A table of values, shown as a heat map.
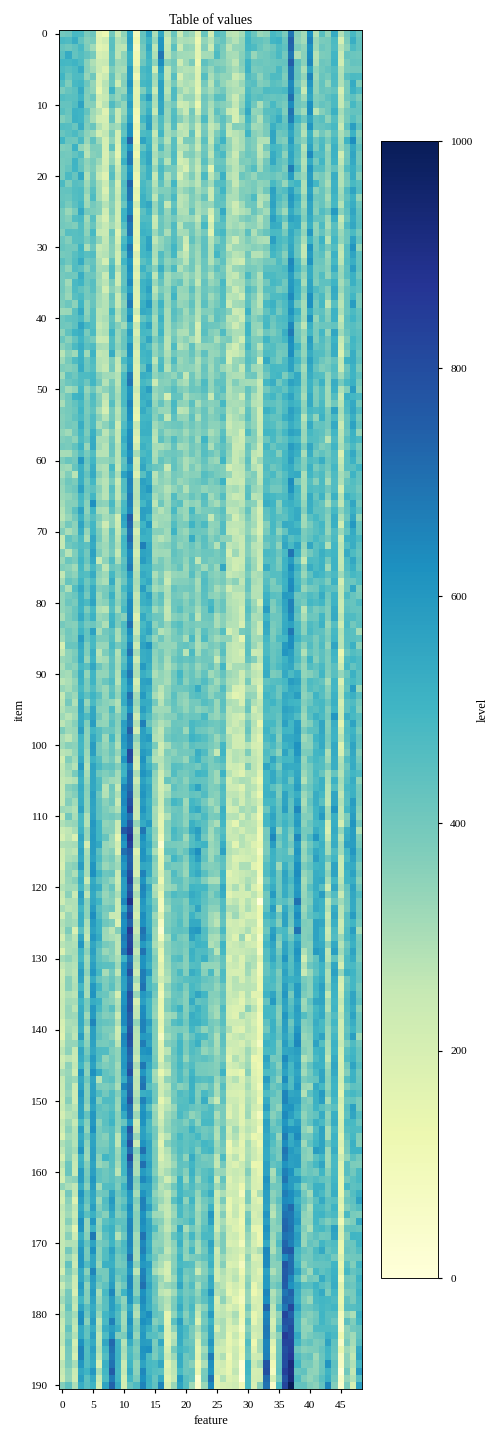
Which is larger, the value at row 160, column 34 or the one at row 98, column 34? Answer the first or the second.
the second
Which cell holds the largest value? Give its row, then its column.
190, 37
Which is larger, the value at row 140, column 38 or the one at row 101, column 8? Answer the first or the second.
the first
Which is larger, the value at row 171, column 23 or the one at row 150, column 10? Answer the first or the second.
the second
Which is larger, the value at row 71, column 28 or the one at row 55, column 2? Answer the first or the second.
the second
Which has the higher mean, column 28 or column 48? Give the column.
48
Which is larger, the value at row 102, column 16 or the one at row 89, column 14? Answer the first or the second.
the second
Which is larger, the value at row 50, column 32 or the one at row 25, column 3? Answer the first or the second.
the second
